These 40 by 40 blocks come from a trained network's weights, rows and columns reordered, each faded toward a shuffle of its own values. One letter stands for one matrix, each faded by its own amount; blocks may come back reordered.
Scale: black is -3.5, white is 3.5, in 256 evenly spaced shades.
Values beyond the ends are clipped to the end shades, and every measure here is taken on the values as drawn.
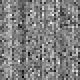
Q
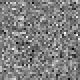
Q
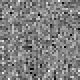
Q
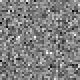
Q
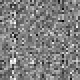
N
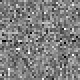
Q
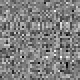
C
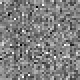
Q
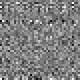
C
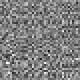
C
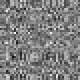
C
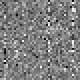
N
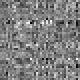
C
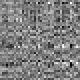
C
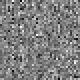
N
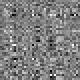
C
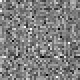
Q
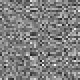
C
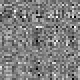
C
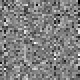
N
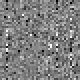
N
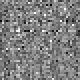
Q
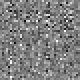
N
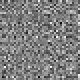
C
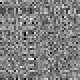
C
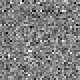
Q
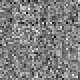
Q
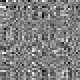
C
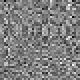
C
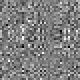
C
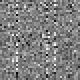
N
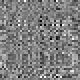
C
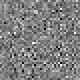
N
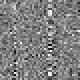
N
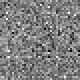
Q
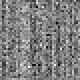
Q
